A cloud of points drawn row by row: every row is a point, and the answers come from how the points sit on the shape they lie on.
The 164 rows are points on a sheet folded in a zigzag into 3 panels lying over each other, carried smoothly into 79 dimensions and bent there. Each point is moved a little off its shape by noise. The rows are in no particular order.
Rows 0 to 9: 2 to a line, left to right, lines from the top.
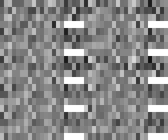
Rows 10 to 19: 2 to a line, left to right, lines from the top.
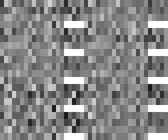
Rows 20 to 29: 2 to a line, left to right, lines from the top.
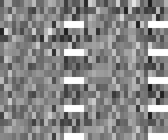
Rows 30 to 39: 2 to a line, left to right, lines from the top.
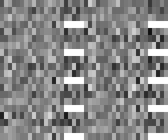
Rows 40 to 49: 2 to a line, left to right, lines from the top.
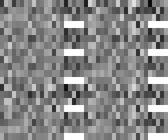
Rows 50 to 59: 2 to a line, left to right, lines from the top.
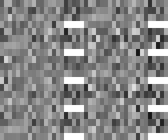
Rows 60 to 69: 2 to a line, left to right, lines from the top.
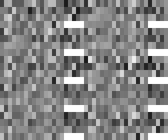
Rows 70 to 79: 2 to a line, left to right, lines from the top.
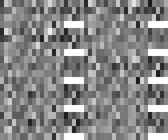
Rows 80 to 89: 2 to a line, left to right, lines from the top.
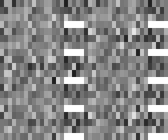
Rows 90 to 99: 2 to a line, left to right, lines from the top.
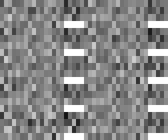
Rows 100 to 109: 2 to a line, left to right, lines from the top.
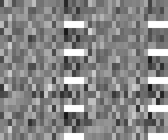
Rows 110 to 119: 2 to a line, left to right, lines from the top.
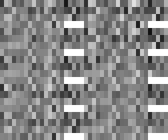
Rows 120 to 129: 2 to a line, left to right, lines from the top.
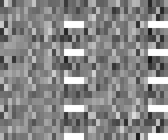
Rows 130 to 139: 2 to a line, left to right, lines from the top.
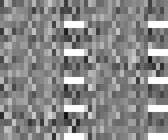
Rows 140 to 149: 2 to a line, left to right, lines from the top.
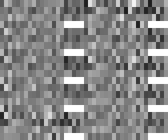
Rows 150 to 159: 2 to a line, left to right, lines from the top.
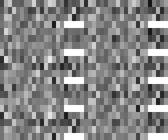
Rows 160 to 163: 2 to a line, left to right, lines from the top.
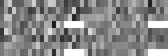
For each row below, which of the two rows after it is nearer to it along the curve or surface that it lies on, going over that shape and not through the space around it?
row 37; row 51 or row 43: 51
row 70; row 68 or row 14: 14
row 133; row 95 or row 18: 18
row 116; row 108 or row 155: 155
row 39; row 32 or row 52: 52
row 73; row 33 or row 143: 143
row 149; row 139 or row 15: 15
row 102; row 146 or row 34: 146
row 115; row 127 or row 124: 124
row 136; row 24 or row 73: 73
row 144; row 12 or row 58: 12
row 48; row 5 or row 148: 148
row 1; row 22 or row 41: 41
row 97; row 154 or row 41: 154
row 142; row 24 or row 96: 24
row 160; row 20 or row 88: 20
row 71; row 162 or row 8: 162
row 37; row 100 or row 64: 64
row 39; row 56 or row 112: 112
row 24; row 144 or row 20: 144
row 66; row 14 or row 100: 100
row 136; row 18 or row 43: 18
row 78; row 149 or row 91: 91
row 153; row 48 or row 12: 12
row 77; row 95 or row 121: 121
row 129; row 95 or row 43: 95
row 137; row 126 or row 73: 73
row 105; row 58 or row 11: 11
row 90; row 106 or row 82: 82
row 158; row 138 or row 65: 65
